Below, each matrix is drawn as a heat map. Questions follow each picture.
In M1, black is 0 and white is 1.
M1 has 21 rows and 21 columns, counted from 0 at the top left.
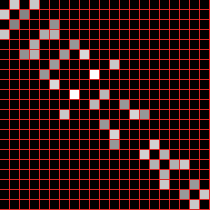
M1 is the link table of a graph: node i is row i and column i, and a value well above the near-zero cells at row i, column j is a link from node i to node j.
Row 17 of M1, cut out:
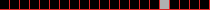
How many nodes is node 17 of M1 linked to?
1
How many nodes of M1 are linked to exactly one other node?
5
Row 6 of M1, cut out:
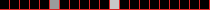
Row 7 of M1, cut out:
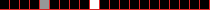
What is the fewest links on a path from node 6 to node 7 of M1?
4
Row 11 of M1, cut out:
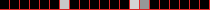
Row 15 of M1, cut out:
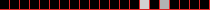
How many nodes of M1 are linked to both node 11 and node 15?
1
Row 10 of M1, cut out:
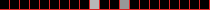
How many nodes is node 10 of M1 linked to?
2
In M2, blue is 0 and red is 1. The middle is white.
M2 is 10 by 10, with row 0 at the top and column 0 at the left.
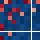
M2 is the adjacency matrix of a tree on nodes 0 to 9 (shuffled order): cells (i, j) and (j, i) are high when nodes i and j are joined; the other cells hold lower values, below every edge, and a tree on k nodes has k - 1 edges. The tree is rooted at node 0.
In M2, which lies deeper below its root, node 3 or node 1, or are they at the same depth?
node 3
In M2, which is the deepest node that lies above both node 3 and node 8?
2
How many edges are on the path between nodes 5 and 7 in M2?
4
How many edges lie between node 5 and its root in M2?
3
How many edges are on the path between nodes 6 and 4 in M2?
3
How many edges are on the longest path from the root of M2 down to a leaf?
3
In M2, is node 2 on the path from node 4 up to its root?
yes
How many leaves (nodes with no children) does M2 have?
7
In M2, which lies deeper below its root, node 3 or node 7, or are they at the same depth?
node 3
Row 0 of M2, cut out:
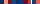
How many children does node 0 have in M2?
5
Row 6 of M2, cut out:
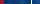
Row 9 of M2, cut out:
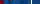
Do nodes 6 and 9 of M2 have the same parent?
yes
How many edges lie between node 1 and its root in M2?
1
